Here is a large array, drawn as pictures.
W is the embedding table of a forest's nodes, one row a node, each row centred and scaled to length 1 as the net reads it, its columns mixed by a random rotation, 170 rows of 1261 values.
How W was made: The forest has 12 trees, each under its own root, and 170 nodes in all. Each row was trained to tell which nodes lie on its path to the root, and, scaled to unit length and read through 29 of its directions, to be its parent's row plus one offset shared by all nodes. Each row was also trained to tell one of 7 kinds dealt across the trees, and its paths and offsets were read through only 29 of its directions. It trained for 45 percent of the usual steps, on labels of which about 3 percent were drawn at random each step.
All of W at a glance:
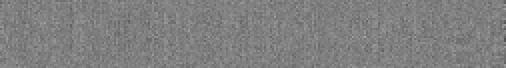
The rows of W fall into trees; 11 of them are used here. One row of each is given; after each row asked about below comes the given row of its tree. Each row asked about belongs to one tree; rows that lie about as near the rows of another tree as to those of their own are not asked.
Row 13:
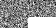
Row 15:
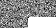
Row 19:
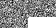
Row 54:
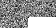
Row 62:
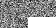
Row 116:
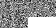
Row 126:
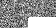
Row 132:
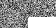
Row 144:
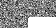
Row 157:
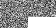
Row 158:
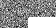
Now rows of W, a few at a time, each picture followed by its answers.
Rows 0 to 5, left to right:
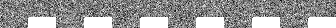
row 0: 126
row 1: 116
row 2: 13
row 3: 15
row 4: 132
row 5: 158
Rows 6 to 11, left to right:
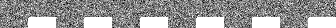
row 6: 158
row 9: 13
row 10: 158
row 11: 116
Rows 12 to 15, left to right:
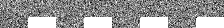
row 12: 157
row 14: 157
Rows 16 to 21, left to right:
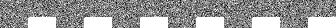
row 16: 116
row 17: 157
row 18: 158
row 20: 116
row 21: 132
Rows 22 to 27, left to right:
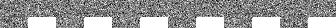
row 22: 132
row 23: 54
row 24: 157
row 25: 13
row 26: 54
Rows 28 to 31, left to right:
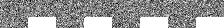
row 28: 132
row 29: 158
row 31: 54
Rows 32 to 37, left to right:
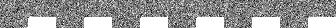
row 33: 158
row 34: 13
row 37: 13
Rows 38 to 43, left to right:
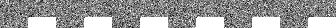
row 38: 54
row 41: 54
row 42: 19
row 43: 157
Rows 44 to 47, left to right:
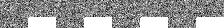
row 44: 19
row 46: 158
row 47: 157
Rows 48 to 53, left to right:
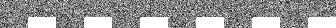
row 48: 157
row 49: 19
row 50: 157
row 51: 157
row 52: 13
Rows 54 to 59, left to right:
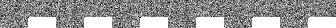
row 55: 126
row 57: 126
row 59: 158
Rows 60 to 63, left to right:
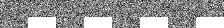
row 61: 15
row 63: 132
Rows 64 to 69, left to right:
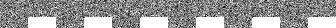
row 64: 158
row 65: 13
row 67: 132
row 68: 54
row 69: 62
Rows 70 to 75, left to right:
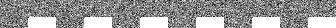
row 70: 15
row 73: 126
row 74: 126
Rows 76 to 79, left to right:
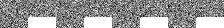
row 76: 19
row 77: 15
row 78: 15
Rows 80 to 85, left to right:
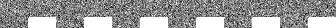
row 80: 144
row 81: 62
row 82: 132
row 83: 19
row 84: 54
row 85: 116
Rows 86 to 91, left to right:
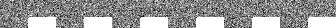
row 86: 116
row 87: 54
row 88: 144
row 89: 62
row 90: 13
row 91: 19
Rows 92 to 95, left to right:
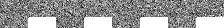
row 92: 116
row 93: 144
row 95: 54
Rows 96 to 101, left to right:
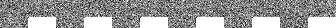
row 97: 116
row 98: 144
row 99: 144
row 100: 62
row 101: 157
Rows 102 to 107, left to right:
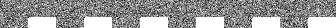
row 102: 13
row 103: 15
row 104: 54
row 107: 132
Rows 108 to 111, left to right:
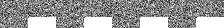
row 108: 54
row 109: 158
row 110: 54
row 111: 126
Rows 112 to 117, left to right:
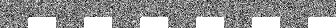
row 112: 54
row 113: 19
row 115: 19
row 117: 158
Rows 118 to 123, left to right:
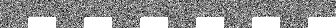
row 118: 13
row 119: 157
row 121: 19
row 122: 116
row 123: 19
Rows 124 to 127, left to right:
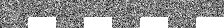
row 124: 116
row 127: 126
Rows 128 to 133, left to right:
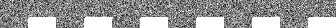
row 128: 116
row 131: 158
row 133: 13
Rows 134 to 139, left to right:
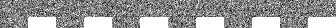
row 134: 19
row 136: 132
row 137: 144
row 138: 144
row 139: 15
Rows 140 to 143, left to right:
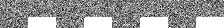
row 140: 157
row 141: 54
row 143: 19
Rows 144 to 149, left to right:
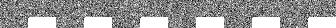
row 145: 158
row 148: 157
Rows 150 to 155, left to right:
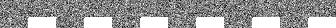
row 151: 157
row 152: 126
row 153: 158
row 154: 132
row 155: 62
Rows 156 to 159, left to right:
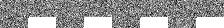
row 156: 13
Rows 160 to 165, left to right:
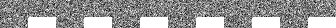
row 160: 19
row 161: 116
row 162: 158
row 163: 19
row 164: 15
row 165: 54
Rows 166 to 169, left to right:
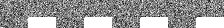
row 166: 19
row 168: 144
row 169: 157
